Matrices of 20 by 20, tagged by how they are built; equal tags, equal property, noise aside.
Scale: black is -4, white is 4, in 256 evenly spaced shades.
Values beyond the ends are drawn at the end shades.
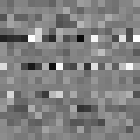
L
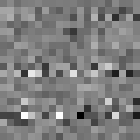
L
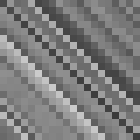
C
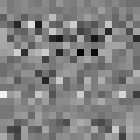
L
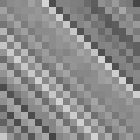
C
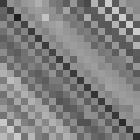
C
